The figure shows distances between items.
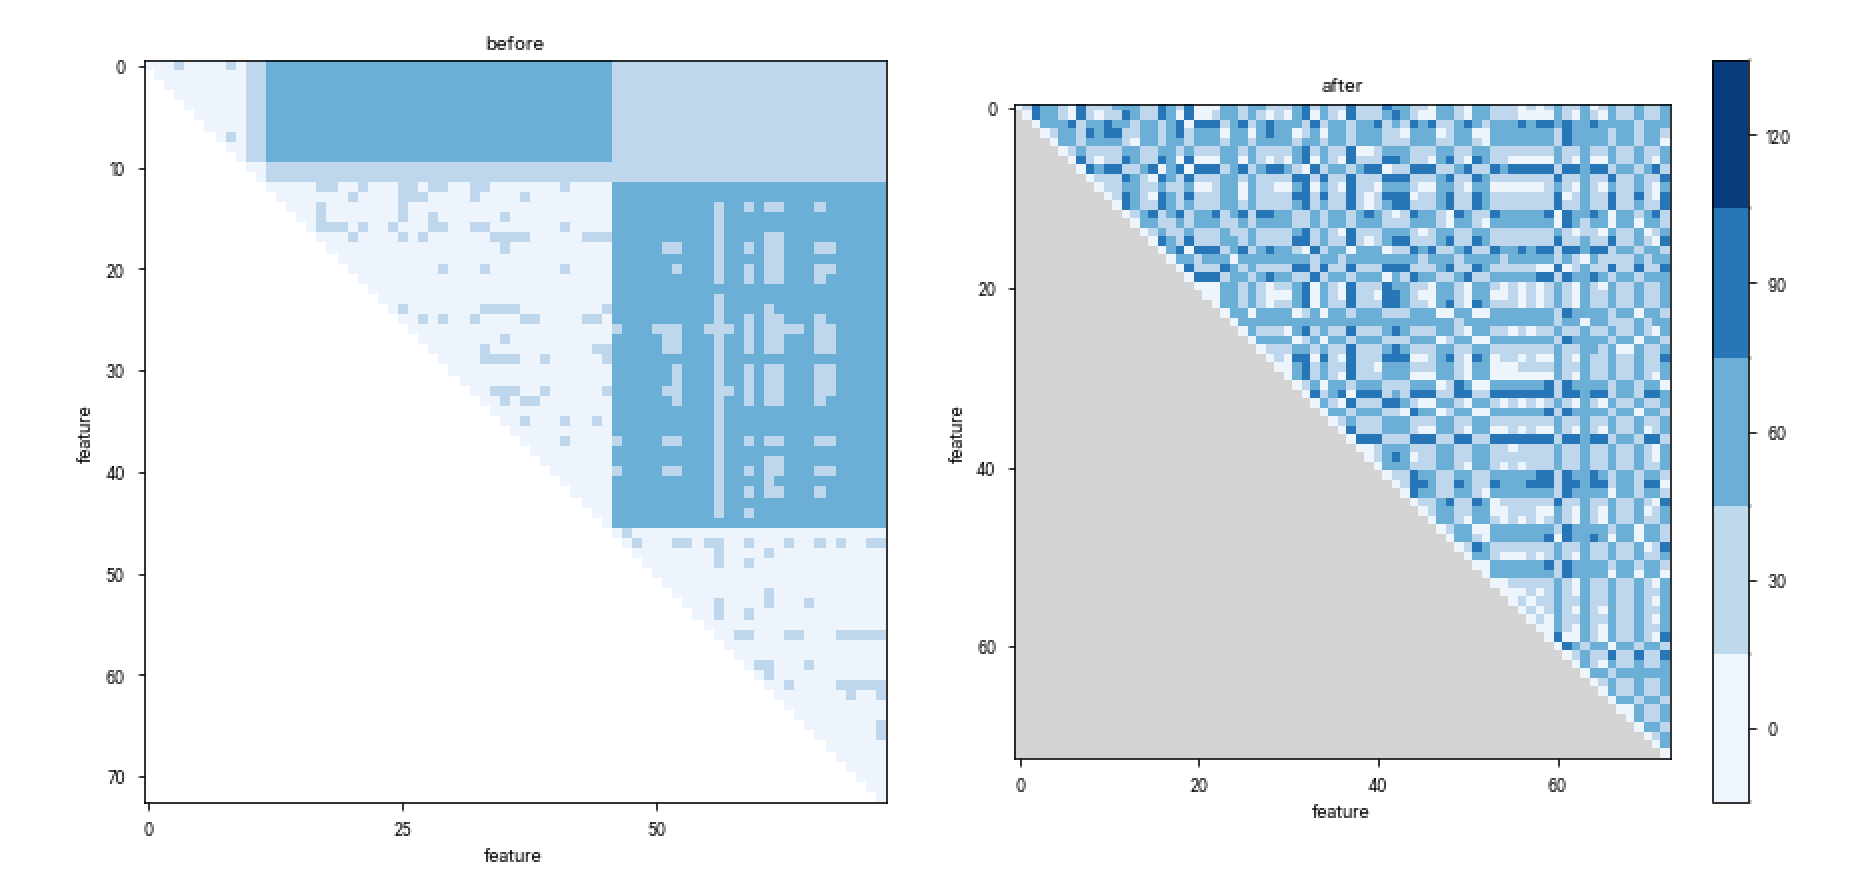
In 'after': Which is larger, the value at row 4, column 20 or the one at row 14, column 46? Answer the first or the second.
the first
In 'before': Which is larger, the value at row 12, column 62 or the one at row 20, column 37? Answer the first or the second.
the first
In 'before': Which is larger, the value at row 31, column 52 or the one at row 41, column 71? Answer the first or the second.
the second
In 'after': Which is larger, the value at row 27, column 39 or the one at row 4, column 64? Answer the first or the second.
the second
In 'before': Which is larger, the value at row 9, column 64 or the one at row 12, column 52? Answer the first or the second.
the second
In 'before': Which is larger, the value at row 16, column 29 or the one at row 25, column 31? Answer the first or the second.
the first
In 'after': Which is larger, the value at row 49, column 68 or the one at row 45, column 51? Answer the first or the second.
the second
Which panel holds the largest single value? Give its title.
after
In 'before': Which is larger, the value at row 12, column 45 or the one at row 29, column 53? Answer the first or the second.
the second
